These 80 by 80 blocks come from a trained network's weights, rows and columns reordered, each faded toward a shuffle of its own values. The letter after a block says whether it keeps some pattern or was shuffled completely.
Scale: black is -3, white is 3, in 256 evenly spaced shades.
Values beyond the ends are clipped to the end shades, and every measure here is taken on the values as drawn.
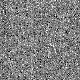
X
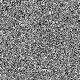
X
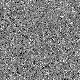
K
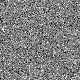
K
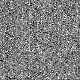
X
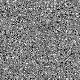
X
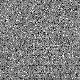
X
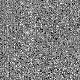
X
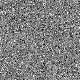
X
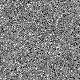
K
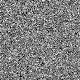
K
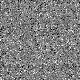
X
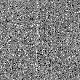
X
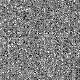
X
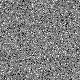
K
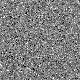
K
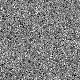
K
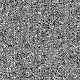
X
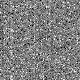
X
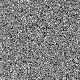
K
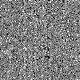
X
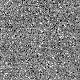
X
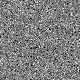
K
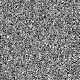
X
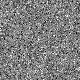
K
